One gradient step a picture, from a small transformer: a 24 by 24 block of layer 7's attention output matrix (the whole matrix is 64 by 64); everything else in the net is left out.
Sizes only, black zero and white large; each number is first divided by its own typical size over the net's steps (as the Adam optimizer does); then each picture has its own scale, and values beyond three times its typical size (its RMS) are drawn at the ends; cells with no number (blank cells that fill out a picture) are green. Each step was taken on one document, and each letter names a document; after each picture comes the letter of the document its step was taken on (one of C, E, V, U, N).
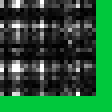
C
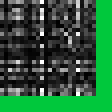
C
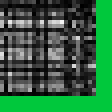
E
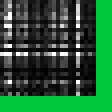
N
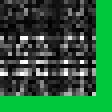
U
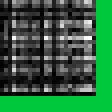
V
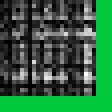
V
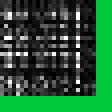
N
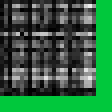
V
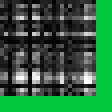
V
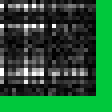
U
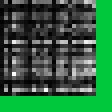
V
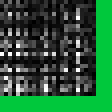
N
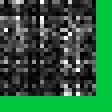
C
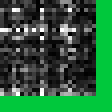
C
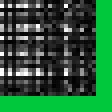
U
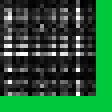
N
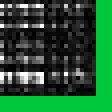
U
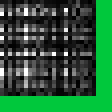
U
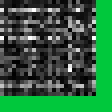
E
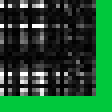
U
